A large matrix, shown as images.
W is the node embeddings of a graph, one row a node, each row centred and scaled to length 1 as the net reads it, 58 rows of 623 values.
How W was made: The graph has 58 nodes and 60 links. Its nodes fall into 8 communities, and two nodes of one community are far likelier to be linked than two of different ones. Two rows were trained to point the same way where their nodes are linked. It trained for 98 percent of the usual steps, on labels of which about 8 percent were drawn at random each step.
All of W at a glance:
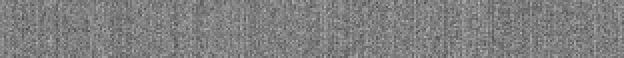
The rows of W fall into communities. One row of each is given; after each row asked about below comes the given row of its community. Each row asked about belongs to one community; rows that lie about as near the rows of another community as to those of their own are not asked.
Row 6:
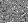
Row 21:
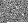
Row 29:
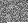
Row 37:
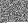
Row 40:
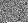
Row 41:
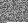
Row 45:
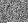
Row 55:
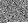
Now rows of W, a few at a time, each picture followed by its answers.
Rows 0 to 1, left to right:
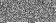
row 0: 21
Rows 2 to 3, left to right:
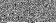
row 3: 37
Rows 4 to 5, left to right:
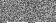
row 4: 41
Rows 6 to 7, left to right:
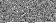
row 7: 37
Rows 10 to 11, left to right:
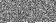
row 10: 6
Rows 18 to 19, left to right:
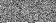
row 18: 55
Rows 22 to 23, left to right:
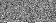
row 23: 45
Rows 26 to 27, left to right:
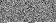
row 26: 40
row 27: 21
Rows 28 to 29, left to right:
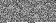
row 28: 55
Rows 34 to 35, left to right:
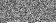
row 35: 55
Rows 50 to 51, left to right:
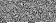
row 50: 29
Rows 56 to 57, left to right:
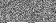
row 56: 29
